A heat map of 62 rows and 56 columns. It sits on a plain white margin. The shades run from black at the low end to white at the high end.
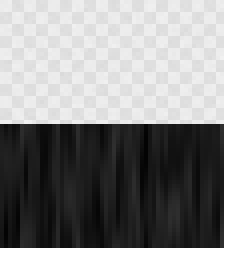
It is made of 2 by 1 panels. Panel 1,1: very high, checkered, faint in contrast. Panel 2,1: very low, streaked downward, faint in contrast.
